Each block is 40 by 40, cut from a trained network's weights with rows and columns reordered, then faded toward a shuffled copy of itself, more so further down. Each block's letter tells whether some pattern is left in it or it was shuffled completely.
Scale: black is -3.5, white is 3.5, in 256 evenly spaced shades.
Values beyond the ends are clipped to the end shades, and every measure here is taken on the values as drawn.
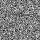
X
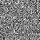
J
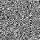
J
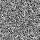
X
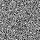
X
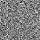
J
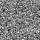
X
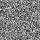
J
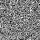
X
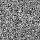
X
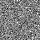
X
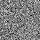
X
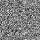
J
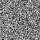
X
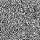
J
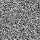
J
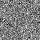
X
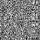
J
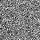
X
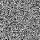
J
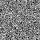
X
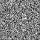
J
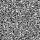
X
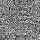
J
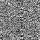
J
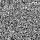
X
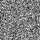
X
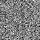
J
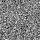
X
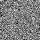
J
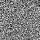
J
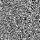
J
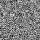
J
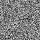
X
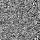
J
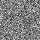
X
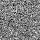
X
